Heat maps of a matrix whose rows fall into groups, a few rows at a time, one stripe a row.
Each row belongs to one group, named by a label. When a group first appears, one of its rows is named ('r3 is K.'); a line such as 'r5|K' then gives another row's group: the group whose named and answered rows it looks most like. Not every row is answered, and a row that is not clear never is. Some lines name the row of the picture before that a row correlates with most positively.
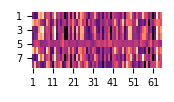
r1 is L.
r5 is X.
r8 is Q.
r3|L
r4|L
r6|Q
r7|L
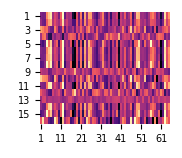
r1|L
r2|L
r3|Q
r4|X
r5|L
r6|L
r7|L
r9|X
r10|Q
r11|L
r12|X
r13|X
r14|L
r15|L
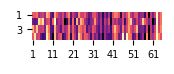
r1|Q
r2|L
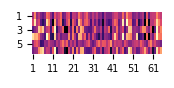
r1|Q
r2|Q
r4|Q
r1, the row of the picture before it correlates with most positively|4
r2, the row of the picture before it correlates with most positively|4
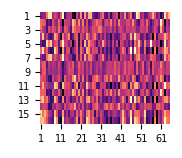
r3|X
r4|Q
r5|L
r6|Q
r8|X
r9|X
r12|X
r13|Q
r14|X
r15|Q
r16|Q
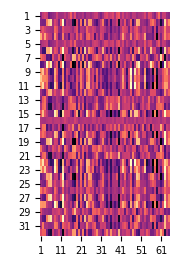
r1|X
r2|L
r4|Q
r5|X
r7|X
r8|L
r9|Q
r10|Q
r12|L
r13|X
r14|X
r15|Q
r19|L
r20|X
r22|Q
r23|Q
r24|L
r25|L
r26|Q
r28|Q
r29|X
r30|L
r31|Q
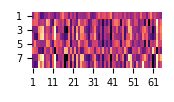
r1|X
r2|Q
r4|L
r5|Q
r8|L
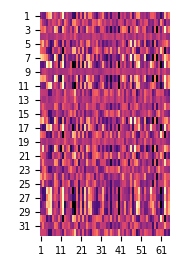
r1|L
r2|X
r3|Q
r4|X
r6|X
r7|Q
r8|L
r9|X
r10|Q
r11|L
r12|X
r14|Q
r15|X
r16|Q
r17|L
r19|X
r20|Q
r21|X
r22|Q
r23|X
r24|Q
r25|Q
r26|L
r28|L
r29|L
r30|X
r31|Q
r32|X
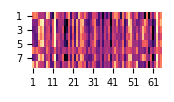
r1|Q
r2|L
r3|L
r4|L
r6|Q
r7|L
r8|Q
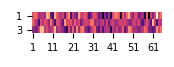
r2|X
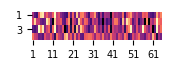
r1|L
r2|Q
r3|L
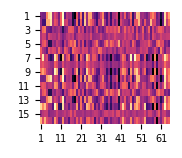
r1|L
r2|L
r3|X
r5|X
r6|X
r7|Q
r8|Q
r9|Q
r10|L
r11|Q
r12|X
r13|L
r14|Q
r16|Q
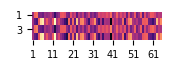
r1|X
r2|L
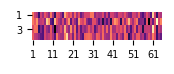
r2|Q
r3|X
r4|X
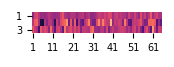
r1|X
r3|X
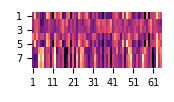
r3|X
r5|Q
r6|L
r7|L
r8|L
